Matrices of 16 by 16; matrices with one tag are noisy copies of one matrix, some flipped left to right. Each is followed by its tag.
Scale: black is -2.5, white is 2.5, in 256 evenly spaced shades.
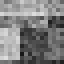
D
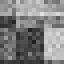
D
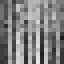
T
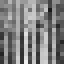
T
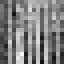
T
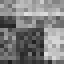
D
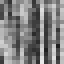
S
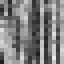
S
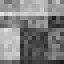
D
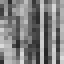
S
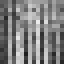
T
